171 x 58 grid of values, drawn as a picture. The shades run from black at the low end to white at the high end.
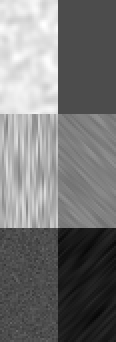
The table splits into 3 rows of 2 panels. Panel 1,1: very high, blotchy, faint in contrast. Panel 1,2: low, flat. Panel 2,1: high, streaked downward. Panel 2,2: middling, slanting down to the right, faint in contrast. Panel 3,1: low, fine-grained, faint in contrast. Panel 3,2: very low, slanting up to the right, faint in contrast.
